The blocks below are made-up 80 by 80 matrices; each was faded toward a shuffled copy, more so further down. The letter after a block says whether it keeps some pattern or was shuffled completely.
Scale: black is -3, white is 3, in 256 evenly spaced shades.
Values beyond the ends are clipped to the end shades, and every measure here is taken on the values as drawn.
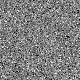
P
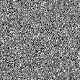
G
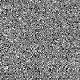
G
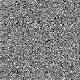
G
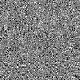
G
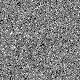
P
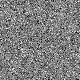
P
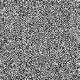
G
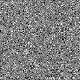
G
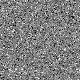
P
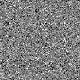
G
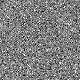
G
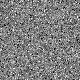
P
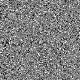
G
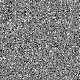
G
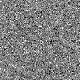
G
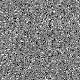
G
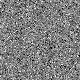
P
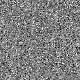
P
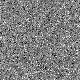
P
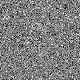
G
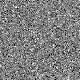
G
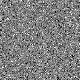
G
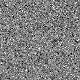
G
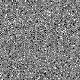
G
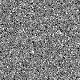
G
